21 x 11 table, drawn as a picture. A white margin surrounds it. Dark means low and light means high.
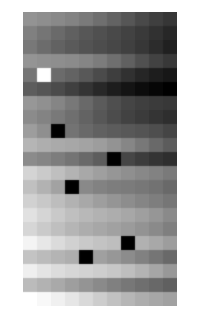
The grain runs across in streaks. Six lone cells stand out: one far higher and five far lower than their neighbours. The ninth with the lowest average is the top right. The bottom left is the ninth with the highest average. There is an overall slope up to the bottom left. Overall the values sit about 50% of the way up the scale.
